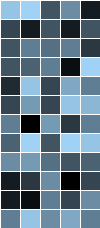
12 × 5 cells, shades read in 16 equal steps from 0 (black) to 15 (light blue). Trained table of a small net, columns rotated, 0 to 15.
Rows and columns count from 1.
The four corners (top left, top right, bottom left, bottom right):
14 2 9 9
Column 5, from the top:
2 6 4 15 9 13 9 14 7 5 10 9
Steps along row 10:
up up down up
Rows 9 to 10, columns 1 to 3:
10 11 8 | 2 4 10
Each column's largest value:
14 15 11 15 15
